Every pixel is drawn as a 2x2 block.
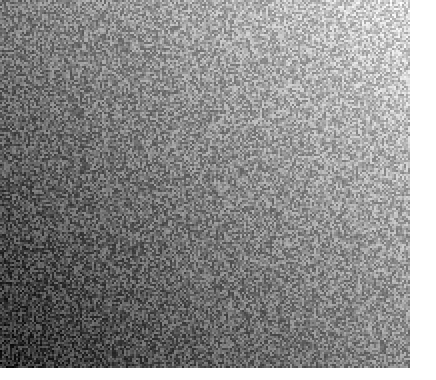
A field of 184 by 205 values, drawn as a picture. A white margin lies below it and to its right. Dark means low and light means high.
The top right is the ninth with the highest average. The bottom left is the ninth with the lowest average. There is an overall slope up to the top right. No row or column stands out. There are no regular stripes. Neither half mirrors the other.
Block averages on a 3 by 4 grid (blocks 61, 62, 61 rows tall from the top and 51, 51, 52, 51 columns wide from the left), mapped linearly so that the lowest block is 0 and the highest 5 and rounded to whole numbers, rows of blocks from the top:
2 3 4 5
1 2 3 4
0 1 2 3
